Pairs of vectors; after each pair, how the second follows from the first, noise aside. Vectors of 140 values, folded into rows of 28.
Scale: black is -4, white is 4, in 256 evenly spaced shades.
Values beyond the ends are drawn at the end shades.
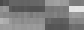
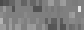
partly zeroed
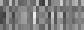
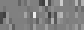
partly zeroed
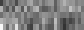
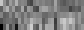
negated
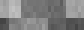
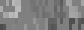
partly zeroed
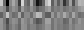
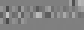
partly zeroed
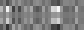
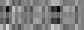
negated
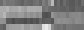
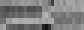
negated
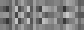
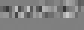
partly zeroed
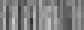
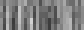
negated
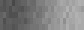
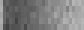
wrapped around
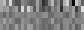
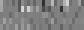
partly zeroed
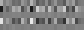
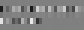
partly zeroed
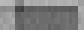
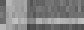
wrapped around
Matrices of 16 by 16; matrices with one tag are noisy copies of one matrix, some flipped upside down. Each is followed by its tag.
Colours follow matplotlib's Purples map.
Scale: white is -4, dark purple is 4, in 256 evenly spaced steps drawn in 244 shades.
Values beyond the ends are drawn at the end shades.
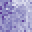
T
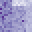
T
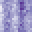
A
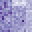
T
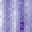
A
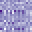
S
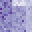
T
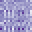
S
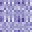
S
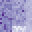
T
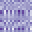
S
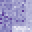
T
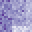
T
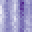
A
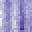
A
